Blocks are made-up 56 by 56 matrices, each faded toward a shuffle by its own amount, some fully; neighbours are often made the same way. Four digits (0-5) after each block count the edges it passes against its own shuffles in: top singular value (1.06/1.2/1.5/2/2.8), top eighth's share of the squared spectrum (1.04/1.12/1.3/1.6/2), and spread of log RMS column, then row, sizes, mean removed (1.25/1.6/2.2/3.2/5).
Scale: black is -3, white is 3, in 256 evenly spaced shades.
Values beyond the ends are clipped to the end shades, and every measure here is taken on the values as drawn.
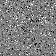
0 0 0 0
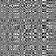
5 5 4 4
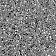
0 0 0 0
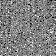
3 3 1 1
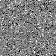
1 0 0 0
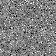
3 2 0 0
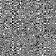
4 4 2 2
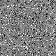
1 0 0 0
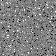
0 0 0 0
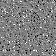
1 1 0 1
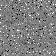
0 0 0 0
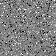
1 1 0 1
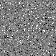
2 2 0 1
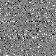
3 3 0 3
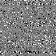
2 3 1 3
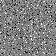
0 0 0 0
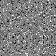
3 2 0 0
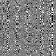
4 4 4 1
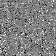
2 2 1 0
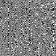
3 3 2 1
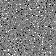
1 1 0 0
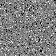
0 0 0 0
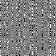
4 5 4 2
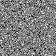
0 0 0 0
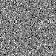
3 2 1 1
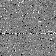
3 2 0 1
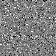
1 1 0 1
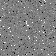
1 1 0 0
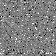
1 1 0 1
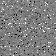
1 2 0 1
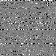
2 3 0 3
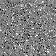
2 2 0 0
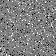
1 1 0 0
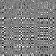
5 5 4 4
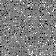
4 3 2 1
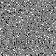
3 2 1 1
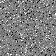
1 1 0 0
